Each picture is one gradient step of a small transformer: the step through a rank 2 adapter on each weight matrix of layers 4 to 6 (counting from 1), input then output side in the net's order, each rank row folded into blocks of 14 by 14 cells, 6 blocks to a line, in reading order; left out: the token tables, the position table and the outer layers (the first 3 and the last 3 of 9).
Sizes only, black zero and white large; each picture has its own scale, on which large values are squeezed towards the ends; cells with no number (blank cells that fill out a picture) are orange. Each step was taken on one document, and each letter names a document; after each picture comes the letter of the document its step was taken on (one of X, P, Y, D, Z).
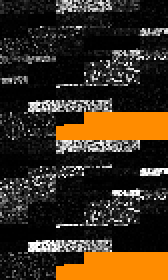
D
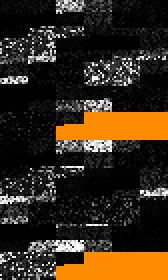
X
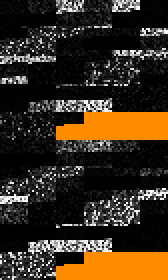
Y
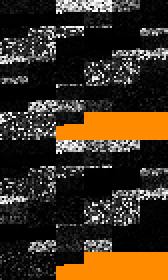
X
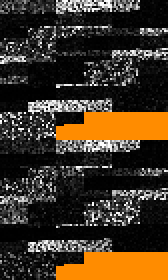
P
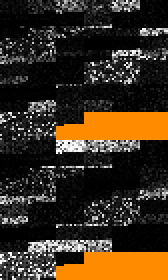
X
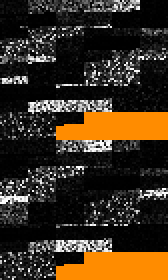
Y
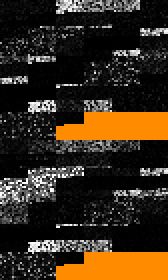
D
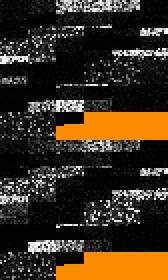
D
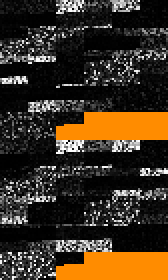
Y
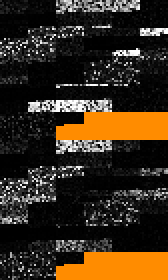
D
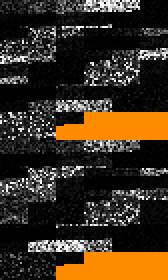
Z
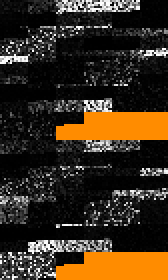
Y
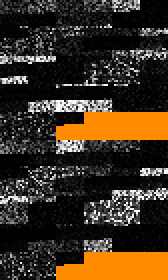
Y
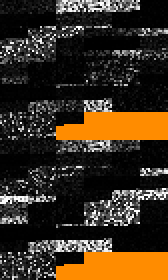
Y
